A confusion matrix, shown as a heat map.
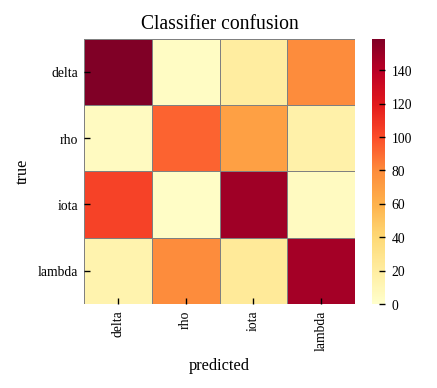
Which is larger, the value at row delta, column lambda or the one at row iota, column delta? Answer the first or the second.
the second
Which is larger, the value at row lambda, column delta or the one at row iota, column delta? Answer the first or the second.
the second
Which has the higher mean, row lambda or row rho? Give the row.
lambda
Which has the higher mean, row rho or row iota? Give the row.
iota
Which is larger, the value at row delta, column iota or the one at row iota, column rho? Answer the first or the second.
the first
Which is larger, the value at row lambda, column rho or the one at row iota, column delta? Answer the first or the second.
the second
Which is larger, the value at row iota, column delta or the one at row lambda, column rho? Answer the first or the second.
the first
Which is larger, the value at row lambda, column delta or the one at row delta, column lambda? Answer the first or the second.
the second
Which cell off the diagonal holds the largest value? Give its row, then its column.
iota, delta
